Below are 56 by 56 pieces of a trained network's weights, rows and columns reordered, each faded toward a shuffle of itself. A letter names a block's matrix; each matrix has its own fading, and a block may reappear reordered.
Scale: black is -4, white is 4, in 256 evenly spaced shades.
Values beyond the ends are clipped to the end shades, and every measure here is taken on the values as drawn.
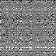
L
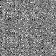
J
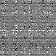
L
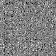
J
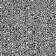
J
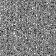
J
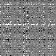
L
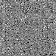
J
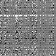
L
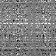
L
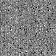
J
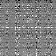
L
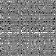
L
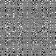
L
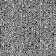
J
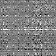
L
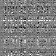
L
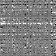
L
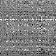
L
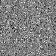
J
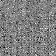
J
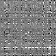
L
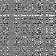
L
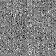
J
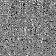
J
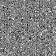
J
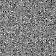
J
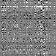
L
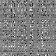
L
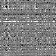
L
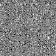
J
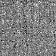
J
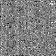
J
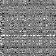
L
